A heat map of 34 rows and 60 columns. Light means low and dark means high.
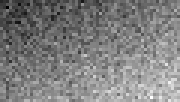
There is an overall slope up to the top left. The bottom right is the ninth with the lowest average. The values follow a bell shape. The texture is fine-grained noise.
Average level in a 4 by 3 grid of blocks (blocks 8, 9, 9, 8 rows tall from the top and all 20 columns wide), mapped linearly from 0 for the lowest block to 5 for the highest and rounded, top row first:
5 4 3 / 4 3 2 / 3 2 1 / 2 1 0
